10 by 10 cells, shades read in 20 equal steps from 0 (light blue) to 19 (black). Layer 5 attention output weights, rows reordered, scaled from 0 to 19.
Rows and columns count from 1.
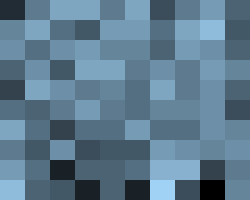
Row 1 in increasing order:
4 4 4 5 8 8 8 10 12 15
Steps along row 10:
up up up down up down up up down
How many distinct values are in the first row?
6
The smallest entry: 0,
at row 10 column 7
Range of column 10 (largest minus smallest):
6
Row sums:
78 67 71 69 75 81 80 83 86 103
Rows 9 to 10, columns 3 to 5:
16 10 10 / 11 16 10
